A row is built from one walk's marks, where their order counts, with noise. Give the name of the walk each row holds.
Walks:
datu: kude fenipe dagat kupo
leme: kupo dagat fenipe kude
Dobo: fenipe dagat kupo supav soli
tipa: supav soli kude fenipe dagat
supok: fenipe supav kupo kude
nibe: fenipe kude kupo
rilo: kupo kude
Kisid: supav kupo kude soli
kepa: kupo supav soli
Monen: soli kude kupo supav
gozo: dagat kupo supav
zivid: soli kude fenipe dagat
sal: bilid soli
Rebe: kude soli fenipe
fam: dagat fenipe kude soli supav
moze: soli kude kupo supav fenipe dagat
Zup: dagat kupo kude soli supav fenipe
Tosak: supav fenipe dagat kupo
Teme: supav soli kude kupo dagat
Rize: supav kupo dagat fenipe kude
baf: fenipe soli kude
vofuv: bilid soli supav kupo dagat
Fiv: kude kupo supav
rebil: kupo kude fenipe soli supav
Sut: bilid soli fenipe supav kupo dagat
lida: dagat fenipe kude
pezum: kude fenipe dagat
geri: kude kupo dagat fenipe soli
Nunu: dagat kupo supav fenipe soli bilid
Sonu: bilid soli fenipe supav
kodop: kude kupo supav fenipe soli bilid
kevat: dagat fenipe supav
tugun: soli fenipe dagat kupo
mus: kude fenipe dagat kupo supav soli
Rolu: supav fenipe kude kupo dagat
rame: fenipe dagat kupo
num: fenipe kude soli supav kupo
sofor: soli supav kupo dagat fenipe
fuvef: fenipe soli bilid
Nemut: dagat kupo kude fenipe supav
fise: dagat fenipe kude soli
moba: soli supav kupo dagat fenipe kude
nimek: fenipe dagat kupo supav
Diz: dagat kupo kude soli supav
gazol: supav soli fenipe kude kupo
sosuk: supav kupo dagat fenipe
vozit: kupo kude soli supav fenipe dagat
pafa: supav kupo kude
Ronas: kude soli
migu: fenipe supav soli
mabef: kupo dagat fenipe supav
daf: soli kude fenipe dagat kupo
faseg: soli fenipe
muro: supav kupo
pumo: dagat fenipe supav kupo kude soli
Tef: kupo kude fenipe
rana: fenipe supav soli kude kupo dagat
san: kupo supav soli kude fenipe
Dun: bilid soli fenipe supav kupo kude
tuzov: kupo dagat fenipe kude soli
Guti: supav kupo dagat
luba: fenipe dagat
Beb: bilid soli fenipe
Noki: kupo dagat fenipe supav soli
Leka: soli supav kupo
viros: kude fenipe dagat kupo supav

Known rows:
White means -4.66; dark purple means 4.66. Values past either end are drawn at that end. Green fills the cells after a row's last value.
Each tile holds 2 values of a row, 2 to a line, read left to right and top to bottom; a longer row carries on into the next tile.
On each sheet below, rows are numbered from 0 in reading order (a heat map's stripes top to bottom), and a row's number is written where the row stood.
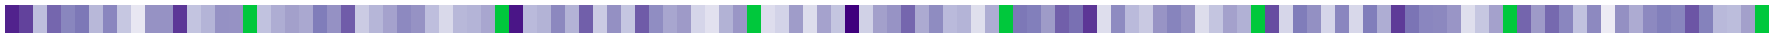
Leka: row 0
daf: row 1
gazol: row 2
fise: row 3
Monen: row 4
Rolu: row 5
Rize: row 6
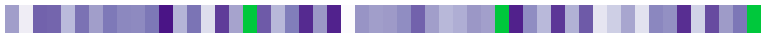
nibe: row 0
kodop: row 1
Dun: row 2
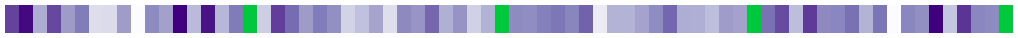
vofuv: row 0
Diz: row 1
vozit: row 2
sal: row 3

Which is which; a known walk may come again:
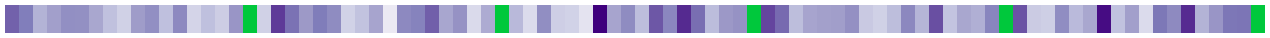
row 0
moba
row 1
Diz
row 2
luba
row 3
sofor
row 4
fuvef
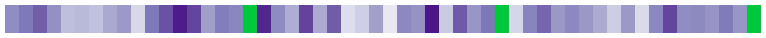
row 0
mabef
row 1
Dun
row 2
tuzov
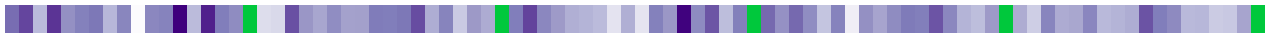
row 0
sal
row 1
datu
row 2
Nunu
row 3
Rize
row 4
mus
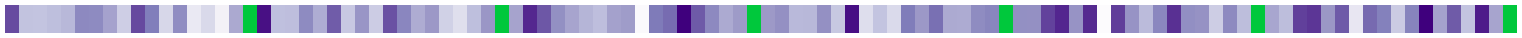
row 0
tipa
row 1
gazol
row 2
gozo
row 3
tugun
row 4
Fiv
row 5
Tef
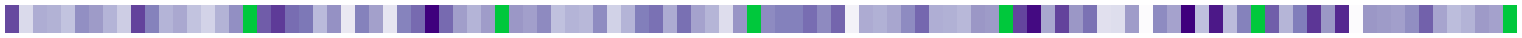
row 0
rana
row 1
Guti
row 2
pumo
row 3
vozit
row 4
vofuv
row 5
kodop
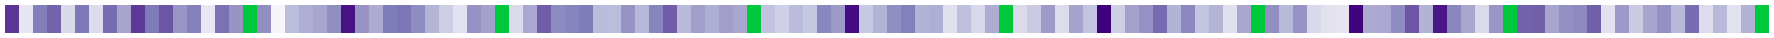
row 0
supok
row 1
baf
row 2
geri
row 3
zivid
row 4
fise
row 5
kevat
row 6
Teme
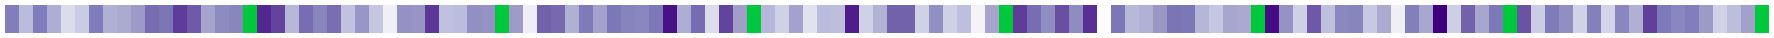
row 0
nimek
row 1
Leka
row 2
nibe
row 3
fam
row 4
Kisid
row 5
Sonu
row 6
Rolu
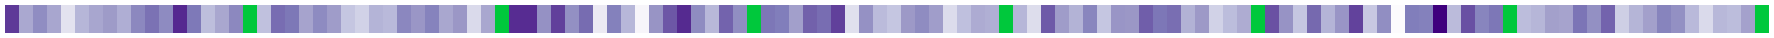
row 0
Tosak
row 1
Zup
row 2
kepa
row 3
Monen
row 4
viros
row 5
Beb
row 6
daf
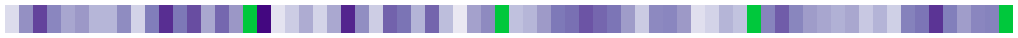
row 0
leme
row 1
migu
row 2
Ronas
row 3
Noki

